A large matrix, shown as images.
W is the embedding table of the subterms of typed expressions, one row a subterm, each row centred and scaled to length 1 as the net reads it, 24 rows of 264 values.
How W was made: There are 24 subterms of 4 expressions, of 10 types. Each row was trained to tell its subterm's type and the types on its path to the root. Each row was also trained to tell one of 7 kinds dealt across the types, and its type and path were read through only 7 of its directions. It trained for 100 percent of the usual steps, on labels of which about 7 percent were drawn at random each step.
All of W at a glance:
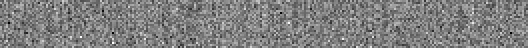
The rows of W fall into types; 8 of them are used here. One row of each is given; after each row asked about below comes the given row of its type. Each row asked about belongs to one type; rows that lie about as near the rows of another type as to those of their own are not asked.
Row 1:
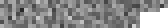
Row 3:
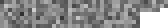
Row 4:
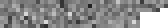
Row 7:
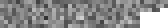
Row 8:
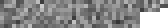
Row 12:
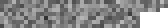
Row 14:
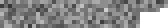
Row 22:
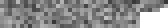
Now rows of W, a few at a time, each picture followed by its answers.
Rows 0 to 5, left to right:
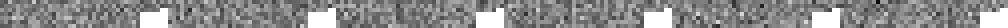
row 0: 8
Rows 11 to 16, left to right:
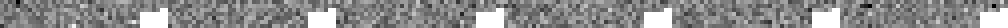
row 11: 7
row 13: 14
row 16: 22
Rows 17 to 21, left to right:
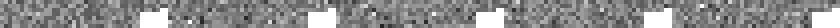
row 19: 8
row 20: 14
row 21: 3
